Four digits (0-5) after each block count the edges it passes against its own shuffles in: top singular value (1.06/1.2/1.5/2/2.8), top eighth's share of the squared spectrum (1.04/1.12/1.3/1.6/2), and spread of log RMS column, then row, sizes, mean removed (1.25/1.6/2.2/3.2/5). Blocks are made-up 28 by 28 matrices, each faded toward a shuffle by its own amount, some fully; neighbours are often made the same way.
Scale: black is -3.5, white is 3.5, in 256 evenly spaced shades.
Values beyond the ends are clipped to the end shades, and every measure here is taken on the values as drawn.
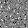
0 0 0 0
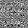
3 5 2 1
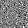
1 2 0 0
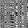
3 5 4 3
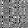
3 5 3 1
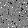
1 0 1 0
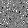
0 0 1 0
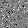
0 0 0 0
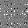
2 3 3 2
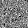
0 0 0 0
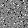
1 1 0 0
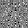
3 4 2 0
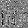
3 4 2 1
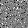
0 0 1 0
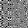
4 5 2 1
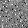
1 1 0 0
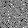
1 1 0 0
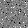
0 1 0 0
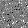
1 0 0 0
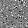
0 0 0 0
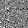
2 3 1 0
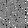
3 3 1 0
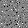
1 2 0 0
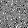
1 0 0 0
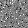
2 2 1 0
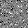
2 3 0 1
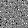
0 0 0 0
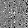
1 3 2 0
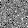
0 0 0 0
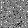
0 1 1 0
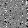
2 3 2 0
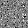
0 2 2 0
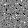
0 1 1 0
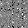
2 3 2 1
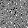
1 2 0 0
